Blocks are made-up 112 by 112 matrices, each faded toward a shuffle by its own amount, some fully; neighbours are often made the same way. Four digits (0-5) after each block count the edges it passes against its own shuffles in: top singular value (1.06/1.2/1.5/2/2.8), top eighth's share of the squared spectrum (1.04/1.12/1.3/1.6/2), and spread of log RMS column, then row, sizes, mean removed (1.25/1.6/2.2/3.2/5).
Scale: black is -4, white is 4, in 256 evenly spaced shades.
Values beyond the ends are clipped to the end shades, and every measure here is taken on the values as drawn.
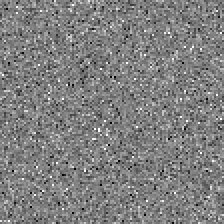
0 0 0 0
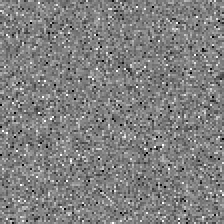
1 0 0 0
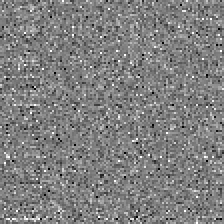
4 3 2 2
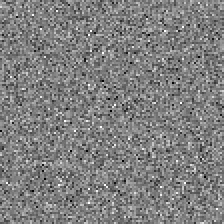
0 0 0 0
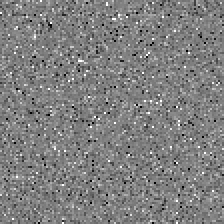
1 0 0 0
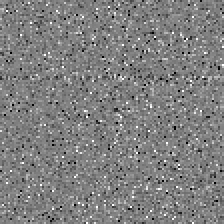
2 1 0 0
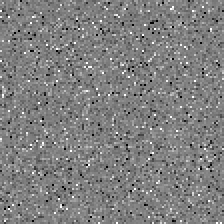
1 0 0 0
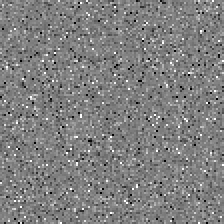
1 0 0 0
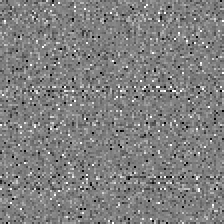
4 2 0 2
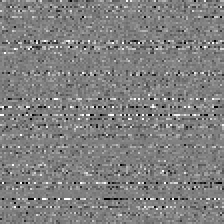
3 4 0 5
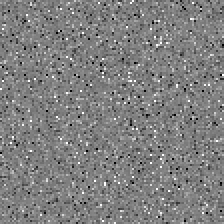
0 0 0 0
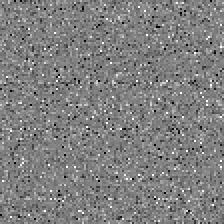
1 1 0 1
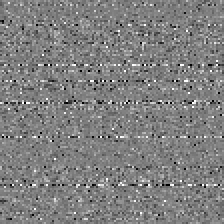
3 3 0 4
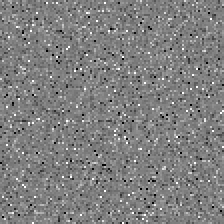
0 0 0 0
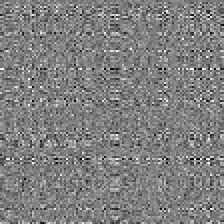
5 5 3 4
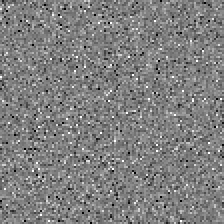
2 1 0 0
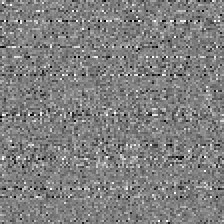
4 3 1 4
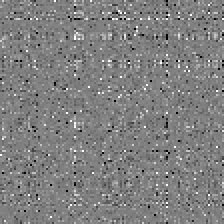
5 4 2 2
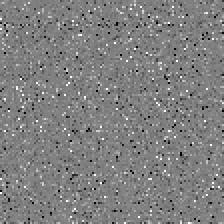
3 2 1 1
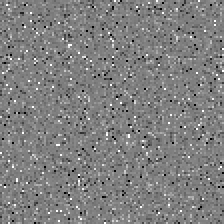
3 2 0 0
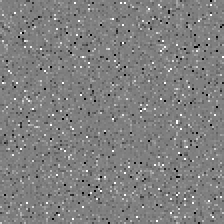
2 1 0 0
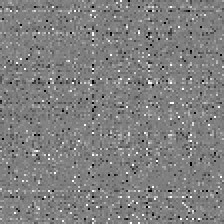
4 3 2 2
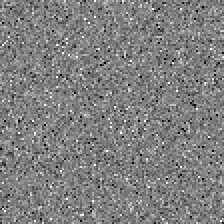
0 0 0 0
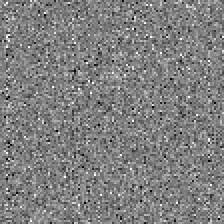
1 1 2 0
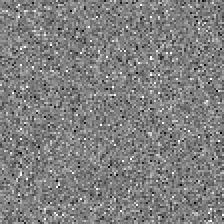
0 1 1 0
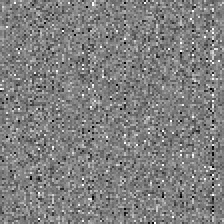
2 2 3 0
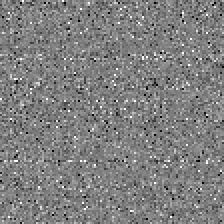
1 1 1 2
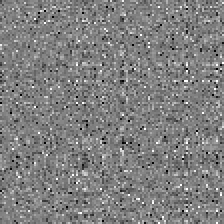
4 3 2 2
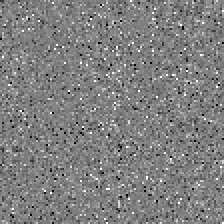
3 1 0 0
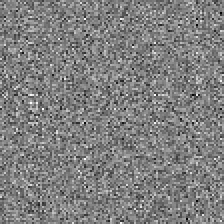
4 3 2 2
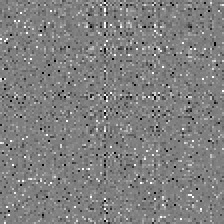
4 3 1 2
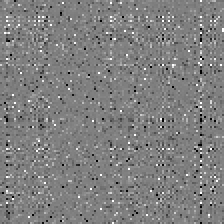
5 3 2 2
